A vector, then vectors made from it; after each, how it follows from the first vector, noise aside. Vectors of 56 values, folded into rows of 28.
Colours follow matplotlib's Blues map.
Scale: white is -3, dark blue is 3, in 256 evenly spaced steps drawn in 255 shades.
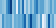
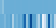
partly zeroed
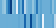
partly zeroed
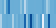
partly zeroed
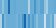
partly zeroed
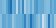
shrunk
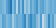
shrunk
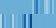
partly zeroed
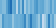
shrunk
